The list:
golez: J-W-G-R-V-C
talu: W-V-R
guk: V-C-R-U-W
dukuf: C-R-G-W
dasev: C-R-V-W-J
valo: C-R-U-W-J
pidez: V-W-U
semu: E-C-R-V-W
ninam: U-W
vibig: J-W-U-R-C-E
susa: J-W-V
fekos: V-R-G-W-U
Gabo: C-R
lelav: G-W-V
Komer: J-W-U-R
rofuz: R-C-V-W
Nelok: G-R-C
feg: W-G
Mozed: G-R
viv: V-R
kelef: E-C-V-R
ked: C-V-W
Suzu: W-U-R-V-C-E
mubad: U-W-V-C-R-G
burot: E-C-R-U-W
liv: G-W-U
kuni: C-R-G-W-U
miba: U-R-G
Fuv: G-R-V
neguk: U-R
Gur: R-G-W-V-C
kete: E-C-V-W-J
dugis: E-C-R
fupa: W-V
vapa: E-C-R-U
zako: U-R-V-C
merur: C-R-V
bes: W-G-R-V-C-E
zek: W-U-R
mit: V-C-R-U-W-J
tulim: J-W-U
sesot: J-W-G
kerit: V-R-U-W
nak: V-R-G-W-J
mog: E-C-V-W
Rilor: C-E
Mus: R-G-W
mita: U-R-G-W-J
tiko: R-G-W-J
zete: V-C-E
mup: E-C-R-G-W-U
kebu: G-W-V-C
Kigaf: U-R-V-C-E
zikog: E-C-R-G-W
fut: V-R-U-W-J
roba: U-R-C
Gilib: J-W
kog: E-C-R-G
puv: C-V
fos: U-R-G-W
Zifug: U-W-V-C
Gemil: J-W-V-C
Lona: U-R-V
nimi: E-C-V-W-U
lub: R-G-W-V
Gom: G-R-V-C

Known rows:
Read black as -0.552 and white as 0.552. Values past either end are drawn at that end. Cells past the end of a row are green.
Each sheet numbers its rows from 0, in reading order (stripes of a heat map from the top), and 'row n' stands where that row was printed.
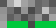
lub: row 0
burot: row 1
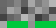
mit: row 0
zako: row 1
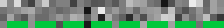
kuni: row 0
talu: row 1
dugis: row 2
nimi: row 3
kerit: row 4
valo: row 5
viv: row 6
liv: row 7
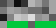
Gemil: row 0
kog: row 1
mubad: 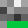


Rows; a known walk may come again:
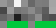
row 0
mubad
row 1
lelav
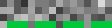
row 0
dasev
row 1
feg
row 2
mup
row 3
kerit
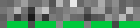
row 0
pidez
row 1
Zifug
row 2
kuni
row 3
guk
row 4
ninam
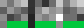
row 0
zako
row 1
mog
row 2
miba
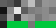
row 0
nimi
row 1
roba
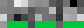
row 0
fekos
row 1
zikog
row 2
kete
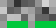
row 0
sesot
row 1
lub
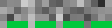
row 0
merur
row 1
mita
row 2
viv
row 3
puv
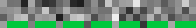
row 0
valo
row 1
tulim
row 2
Gemil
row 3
kelef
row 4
Fuv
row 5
burot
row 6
Gur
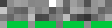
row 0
talu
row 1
Lona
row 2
liv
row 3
rofuz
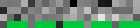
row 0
Kigaf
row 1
fupa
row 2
Rilor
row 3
Gilib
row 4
kog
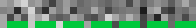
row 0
Gom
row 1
tiko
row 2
golez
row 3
mit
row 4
dugis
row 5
Suzu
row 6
bes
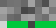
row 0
fut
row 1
vapa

